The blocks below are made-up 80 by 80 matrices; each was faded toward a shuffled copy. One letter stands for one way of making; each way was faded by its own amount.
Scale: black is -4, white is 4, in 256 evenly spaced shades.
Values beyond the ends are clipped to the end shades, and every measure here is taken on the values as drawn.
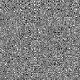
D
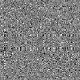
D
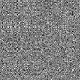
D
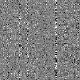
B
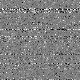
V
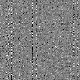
B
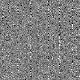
B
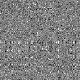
D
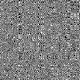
D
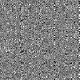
B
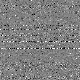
V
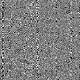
B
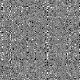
B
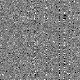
B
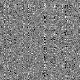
B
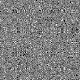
D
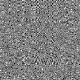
D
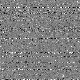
V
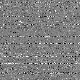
V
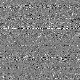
V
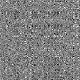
D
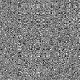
D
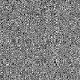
D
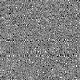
D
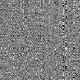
B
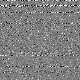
V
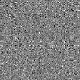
D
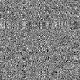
D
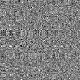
D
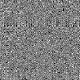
D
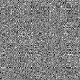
D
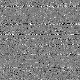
V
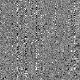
B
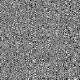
B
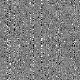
B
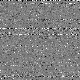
V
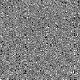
D
